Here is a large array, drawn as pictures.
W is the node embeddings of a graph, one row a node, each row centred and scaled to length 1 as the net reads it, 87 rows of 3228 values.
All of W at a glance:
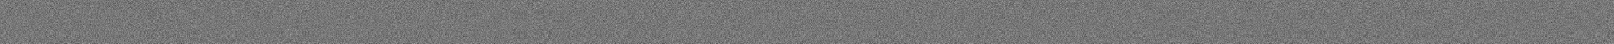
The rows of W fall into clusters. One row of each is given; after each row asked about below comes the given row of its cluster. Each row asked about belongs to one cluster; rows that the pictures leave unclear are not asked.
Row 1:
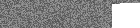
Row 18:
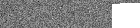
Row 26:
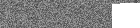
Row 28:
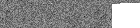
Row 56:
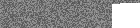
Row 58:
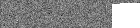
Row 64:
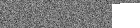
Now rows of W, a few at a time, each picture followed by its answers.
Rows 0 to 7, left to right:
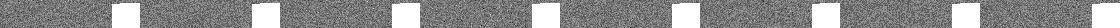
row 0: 64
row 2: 26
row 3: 26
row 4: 28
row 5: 18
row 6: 18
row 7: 18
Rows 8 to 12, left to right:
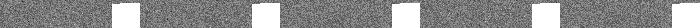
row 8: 64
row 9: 28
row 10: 1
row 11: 18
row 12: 1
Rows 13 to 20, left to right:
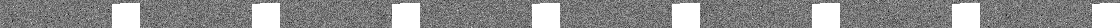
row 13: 56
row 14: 18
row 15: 28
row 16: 26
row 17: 26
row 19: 1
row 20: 58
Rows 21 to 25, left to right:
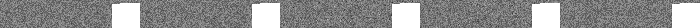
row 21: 28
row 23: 58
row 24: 1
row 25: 58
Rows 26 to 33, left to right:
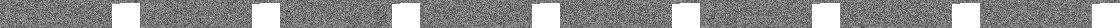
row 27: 58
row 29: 64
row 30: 18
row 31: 58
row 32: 56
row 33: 18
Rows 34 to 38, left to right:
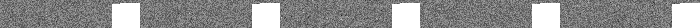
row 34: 56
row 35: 58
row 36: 58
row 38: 1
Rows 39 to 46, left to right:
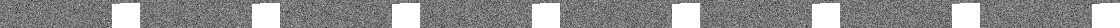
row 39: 26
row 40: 56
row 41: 28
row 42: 56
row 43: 28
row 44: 56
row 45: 26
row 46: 1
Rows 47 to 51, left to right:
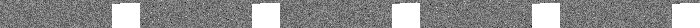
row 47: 64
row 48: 56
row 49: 18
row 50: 26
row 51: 28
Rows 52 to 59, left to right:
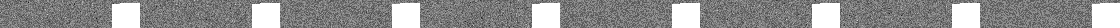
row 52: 1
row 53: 28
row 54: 26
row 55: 1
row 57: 28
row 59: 26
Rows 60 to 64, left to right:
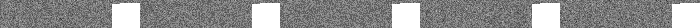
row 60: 58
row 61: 18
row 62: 64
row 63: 28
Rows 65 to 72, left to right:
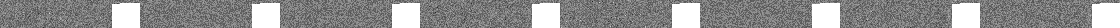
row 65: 58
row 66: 64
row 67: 58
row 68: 28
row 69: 58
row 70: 26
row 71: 28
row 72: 28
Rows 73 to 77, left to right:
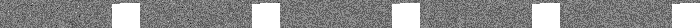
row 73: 28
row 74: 64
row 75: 26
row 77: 64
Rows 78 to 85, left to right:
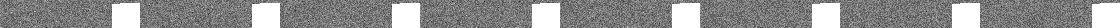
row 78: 56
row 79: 1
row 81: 56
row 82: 18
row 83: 56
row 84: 56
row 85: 1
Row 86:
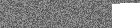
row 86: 26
